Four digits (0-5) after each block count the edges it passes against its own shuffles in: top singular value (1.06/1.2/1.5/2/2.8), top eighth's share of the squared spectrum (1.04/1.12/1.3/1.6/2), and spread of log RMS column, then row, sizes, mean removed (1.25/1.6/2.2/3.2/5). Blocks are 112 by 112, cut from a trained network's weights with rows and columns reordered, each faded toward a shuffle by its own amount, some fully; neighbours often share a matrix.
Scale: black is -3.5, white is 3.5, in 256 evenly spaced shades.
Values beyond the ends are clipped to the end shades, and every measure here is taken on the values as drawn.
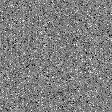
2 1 0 0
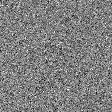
1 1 0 0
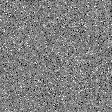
0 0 0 0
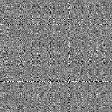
4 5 3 3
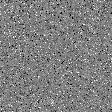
0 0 0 0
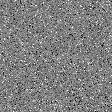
0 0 0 0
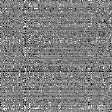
4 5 4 3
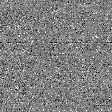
2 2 1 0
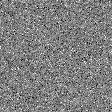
0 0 0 0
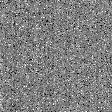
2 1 0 0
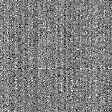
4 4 0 3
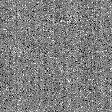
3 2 0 2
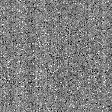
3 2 0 1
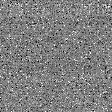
2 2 1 0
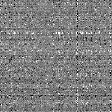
4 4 3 2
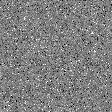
0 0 0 0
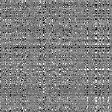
4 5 4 2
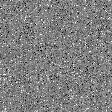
2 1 0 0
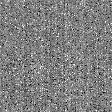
2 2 0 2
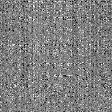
3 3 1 3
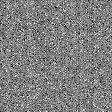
2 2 0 1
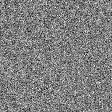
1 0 0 0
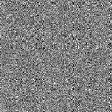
4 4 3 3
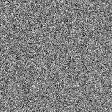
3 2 0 1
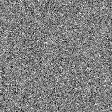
3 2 0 0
